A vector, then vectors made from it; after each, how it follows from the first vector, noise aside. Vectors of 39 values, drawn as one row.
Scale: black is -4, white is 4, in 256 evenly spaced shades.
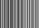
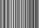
wrapped around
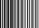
scaled up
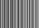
copied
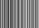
copied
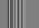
partly zeroed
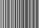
wrapped around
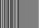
partly zeroed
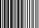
scaled up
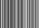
copied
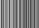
negated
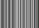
wrapped around
